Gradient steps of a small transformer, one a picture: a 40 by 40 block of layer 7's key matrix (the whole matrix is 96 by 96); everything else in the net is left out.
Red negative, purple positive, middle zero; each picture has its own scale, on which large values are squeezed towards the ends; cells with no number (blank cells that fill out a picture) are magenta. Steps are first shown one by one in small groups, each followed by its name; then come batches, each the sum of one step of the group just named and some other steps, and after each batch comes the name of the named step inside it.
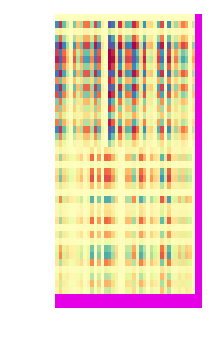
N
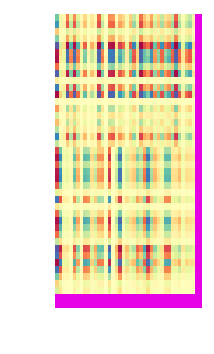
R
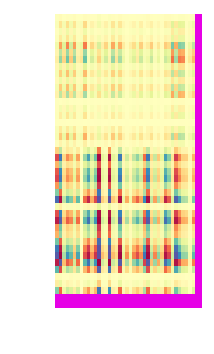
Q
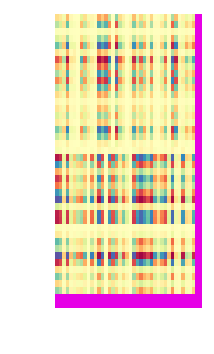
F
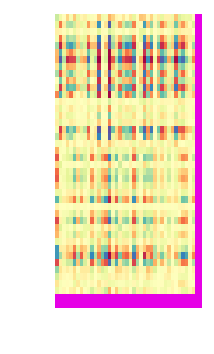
R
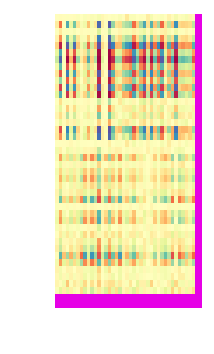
F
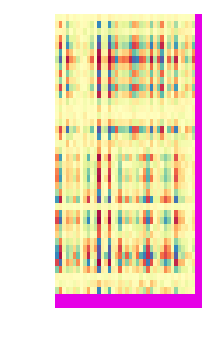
Q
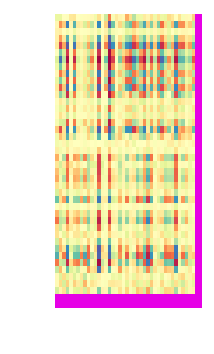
Q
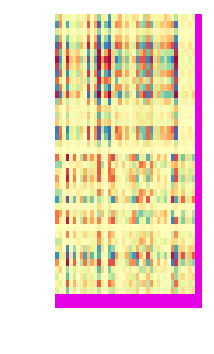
F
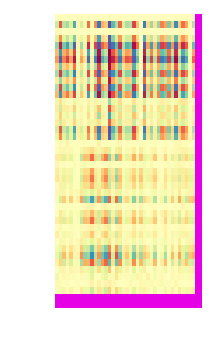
N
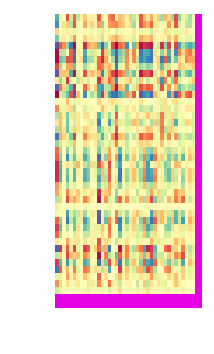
R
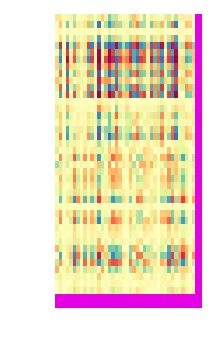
F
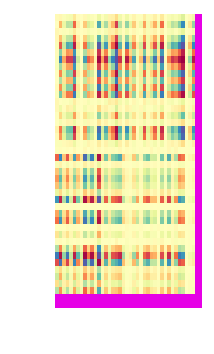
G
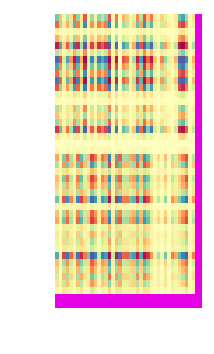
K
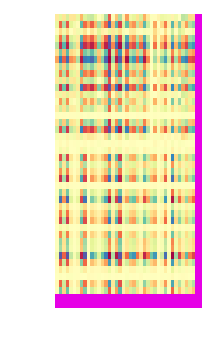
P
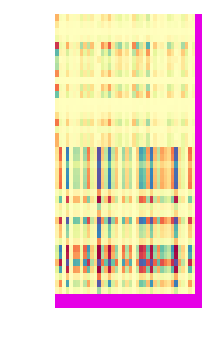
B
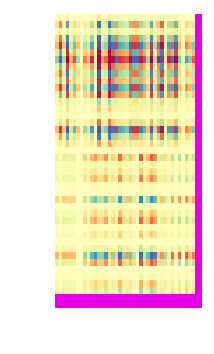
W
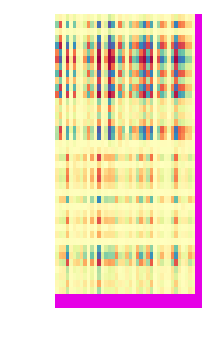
W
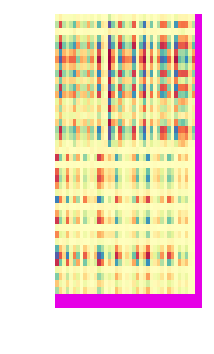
G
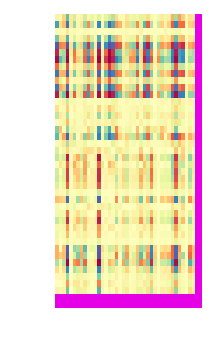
G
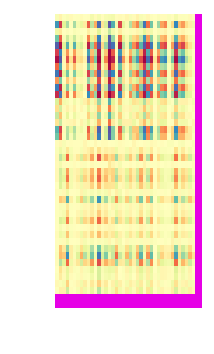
P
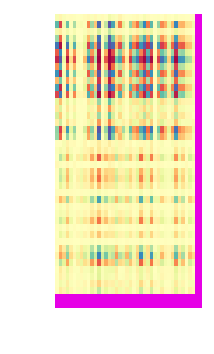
W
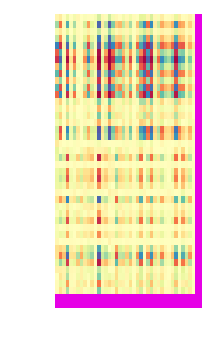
G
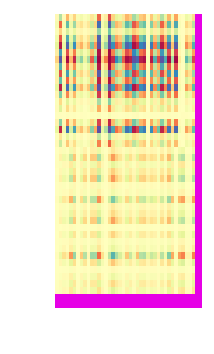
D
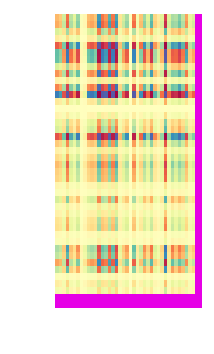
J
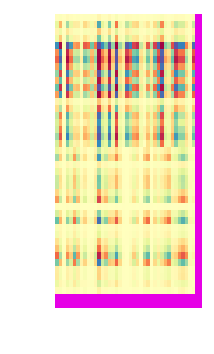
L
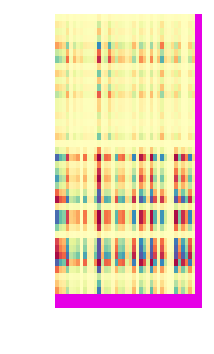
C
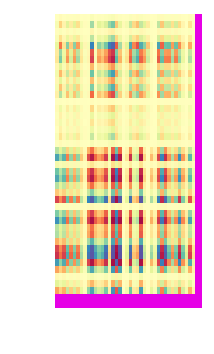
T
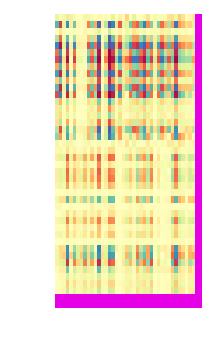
D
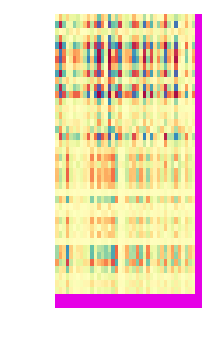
J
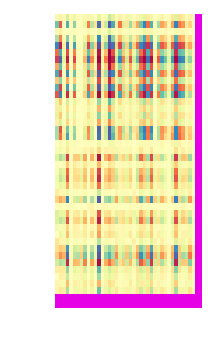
C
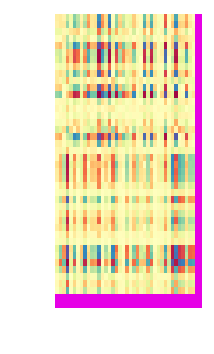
J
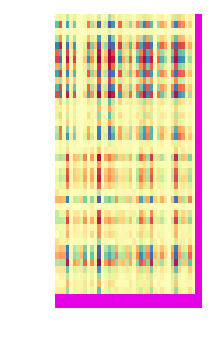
C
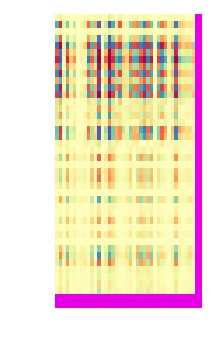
L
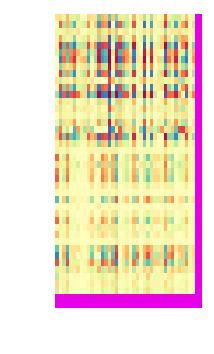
J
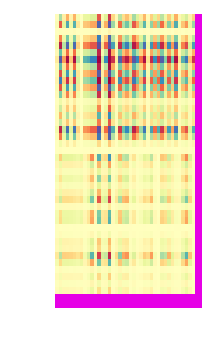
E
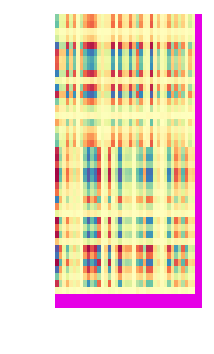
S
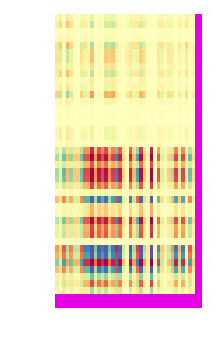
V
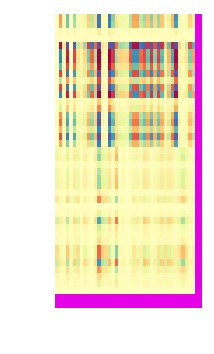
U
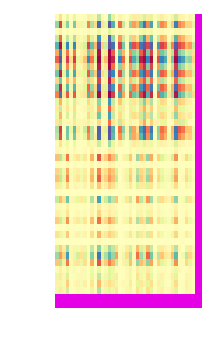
U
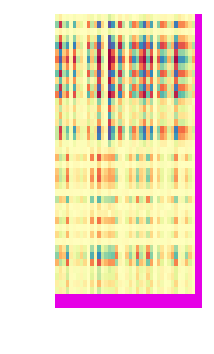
E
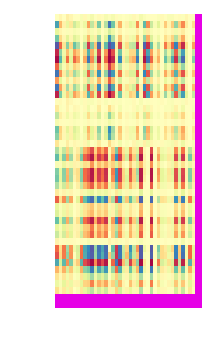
V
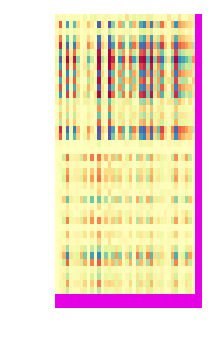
E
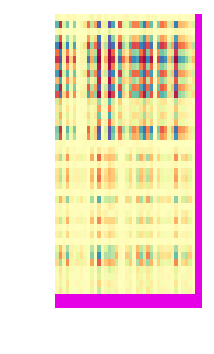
E
